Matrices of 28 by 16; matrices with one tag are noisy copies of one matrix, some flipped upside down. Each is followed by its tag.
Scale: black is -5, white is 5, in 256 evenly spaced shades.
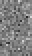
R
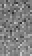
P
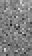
P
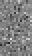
R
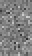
R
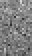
P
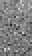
P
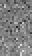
P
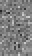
R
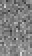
P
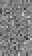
R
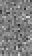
R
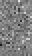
R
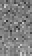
P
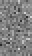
R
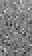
P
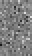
R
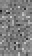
R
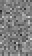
R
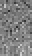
P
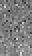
P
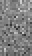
P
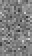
R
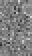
R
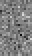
R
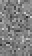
R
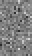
R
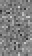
R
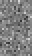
R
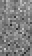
P
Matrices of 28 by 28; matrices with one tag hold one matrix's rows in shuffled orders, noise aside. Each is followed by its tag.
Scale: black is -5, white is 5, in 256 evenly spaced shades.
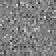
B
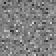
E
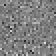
B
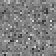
E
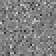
B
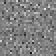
B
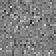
B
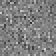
B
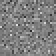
B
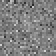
B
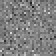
B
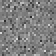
B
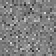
B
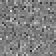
B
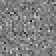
B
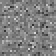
E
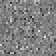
B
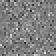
B
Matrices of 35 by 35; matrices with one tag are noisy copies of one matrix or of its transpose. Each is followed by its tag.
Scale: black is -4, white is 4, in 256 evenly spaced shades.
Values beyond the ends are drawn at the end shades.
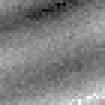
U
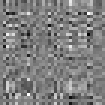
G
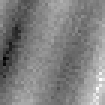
U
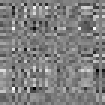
G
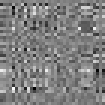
G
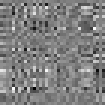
G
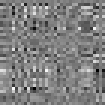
G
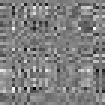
G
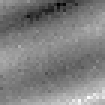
U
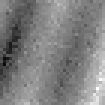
U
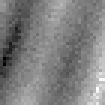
U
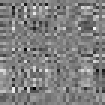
G
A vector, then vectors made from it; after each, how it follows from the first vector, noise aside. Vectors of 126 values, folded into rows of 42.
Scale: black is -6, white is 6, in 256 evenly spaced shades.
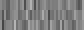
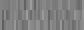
shrunk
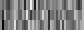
scaled up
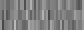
copied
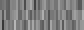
copied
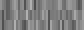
copied
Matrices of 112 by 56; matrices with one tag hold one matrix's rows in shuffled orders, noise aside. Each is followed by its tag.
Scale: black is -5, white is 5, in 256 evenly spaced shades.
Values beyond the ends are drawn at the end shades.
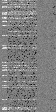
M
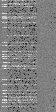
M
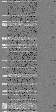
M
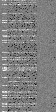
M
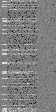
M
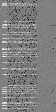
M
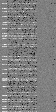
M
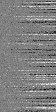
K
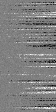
K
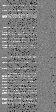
M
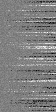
K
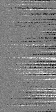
K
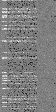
M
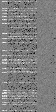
M
